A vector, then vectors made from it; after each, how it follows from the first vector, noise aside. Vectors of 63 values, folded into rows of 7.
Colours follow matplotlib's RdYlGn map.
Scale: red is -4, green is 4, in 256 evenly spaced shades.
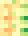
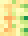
copied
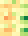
copied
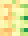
copied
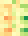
copied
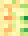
copied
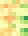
copied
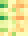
reversed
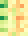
reversed
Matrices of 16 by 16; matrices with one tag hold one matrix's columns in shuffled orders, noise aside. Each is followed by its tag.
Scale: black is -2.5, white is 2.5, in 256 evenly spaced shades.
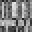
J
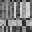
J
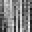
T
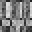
J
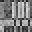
J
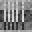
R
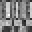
J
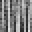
T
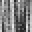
T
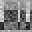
R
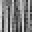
T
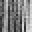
T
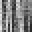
T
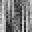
T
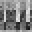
R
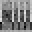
R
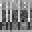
R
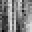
T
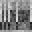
R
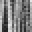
T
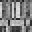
J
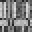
J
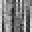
T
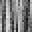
T
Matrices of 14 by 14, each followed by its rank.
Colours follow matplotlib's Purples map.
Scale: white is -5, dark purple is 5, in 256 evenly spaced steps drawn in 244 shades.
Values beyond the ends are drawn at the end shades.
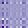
one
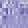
two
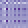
one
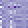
two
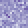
full rank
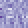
three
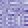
three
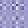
one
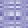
one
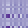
one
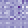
three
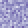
full rank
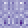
two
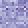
three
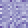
three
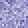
full rank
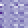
two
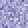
full rank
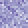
full rank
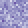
full rank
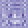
two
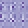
two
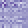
three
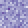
full rank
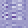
two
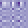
one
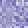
three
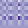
one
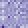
three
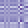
one
